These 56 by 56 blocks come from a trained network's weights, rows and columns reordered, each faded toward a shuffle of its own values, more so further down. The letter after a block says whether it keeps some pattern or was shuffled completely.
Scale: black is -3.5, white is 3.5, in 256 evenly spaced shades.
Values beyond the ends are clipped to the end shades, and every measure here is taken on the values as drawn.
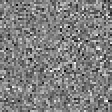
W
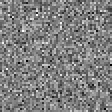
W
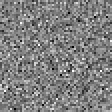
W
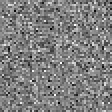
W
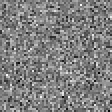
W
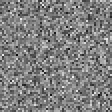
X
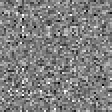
W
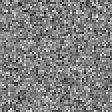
X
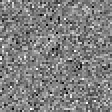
X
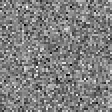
X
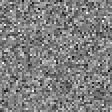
X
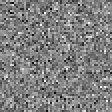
W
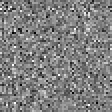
W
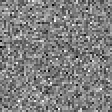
X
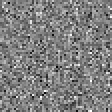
W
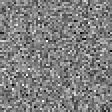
W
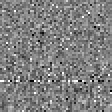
W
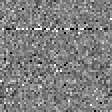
W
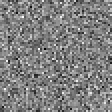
W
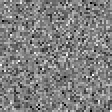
X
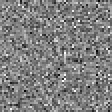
W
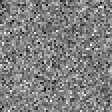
X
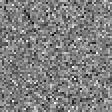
X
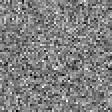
W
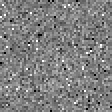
X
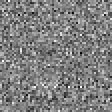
W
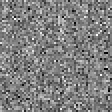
W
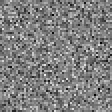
X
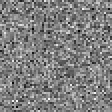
W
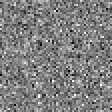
W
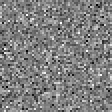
X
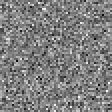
X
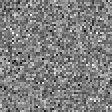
X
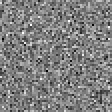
X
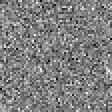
X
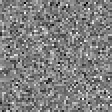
X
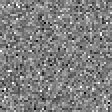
X
